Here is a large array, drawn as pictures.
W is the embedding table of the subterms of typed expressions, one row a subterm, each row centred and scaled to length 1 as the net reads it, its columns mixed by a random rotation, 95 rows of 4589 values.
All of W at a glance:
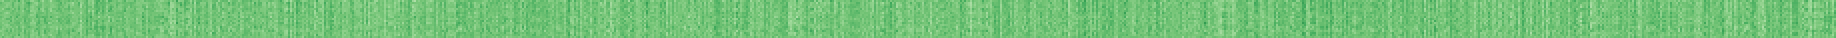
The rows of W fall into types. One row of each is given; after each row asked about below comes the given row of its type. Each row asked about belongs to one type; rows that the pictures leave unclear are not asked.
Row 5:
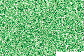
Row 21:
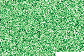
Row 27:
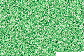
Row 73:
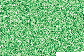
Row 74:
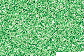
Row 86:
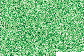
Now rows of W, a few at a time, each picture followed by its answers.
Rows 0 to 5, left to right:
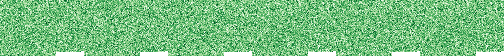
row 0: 27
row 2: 21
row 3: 5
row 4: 21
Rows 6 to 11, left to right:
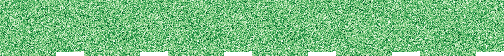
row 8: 86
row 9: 86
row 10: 74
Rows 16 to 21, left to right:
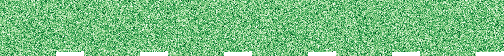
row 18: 21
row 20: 86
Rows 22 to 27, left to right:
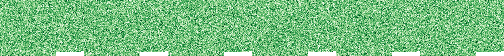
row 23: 21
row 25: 5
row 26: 86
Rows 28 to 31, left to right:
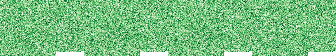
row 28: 27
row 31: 74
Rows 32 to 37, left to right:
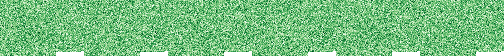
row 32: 86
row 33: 73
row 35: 73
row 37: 5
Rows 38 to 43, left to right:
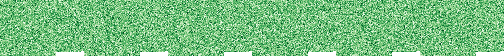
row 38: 21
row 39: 86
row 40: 74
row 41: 73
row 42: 73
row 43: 86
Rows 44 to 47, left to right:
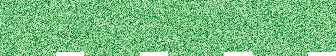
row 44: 73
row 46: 21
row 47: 86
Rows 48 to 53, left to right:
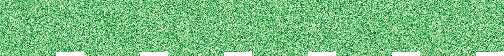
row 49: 86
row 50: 74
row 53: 74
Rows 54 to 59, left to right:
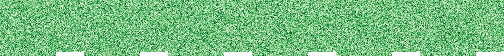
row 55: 73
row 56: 21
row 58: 86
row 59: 86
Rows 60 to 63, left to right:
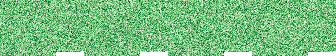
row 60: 73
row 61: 5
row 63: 74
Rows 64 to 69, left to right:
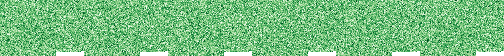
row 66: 86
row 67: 5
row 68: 21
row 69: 5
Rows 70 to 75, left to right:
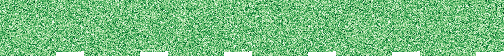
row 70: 74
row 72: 5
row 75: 27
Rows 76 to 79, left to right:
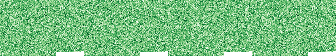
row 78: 27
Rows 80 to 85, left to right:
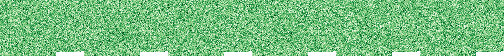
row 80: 21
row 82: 86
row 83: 21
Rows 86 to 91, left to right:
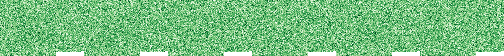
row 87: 5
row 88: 21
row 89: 21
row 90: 21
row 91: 27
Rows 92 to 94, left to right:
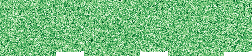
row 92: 5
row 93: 5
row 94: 27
